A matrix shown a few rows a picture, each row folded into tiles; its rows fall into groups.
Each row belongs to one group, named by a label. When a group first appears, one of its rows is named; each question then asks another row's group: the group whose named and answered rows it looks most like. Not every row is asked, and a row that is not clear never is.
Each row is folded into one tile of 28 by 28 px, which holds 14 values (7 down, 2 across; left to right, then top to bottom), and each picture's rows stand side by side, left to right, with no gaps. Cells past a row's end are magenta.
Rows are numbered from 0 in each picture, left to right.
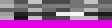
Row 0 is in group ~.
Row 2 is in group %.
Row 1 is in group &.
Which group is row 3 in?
&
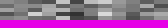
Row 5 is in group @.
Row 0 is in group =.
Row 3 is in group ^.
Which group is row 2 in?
&
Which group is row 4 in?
~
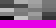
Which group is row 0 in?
^
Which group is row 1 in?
~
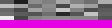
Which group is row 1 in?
=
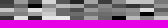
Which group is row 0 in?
^
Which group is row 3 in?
&
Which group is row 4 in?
^
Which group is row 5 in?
=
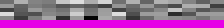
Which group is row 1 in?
=
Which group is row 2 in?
^
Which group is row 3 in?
^
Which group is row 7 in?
@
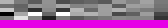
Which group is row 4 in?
=
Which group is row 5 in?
~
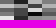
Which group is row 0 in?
~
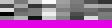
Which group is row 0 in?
=
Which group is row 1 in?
^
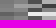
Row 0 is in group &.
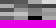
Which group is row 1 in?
^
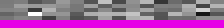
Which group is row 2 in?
~
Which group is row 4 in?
%
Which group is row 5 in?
&
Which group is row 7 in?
=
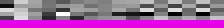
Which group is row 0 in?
^
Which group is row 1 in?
~
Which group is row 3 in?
=
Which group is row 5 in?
=
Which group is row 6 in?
=
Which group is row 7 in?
=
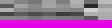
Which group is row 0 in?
=
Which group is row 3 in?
^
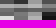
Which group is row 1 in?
~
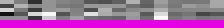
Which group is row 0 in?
=
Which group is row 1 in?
%
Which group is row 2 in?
=
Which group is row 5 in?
^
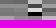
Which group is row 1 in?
=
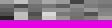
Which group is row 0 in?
^
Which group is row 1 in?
^
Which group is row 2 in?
&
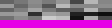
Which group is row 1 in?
=
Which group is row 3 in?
&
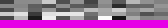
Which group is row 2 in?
%
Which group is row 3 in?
^
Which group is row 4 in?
^
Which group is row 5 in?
=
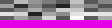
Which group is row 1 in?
=
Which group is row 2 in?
^
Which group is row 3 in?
%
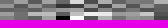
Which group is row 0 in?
@
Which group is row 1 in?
%
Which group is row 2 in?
^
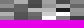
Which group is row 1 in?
^
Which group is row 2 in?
@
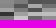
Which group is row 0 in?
=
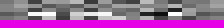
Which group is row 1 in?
%
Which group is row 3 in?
%
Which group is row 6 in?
@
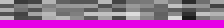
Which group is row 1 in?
%
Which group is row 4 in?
%
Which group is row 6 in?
~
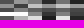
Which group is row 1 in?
~
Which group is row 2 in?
~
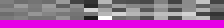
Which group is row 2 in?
&
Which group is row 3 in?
^
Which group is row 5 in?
%
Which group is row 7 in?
&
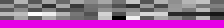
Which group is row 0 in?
%
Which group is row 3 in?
^
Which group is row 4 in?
^
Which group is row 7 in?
&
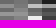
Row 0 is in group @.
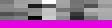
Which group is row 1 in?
^
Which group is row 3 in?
^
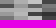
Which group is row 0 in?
^
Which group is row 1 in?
&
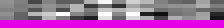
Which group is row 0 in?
~
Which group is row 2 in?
@
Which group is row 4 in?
^
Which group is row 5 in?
&
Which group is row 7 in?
~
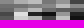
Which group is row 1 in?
&
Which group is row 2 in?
~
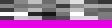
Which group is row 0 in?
%
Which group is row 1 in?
&
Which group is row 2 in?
^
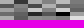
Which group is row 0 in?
&
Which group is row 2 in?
=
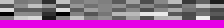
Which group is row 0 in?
=
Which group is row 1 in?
~
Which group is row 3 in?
=
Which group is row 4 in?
%
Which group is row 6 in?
&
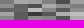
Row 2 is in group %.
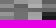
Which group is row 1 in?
~
